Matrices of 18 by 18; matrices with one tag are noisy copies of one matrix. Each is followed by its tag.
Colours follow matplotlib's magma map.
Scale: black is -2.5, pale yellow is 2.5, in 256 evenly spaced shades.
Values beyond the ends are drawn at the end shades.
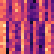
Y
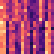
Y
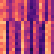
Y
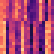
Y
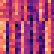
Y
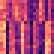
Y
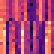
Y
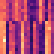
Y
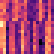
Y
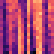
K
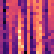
K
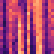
K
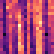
K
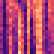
K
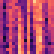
K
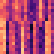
Y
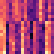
Y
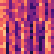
Y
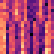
Y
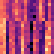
Y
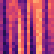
K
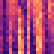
K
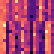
Y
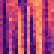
K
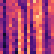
K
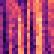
K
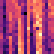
K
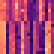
Y
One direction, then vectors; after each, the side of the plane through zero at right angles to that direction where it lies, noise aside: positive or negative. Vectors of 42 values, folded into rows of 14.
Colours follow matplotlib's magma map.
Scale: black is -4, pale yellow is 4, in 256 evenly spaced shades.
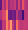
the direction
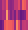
positive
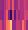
positive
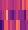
positive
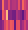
positive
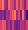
negative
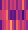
positive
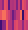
positive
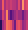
positive
